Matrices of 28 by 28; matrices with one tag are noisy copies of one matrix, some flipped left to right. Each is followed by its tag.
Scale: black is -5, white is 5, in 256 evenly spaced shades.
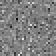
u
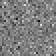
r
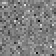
r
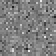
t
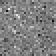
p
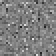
u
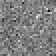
p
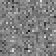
t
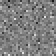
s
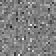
u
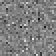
u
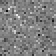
p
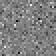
r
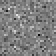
p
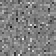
u
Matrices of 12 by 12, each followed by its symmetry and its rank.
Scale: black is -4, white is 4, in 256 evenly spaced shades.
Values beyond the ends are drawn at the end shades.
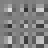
symmetric, rank one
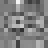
neither, rank two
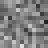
antisymmetric, full rank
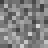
neither, full rank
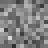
neither, full rank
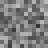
neither, full rank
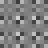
symmetric, rank one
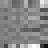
neither, rank two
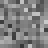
antisymmetric, full rank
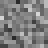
antisymmetric, full rank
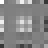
symmetric, rank one
